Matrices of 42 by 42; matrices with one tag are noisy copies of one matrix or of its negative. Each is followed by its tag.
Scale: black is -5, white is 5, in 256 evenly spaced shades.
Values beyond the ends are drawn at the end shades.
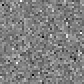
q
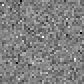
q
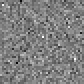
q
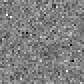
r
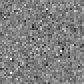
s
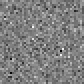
s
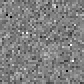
r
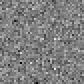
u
